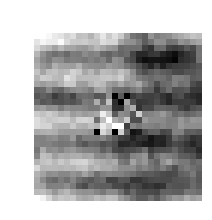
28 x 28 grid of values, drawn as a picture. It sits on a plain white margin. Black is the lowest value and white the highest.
Stripes: horizontal, repeating 4 times. Odd patch: rougher, in the centre. Slope: up to the left. Average level on the scale: 50%.
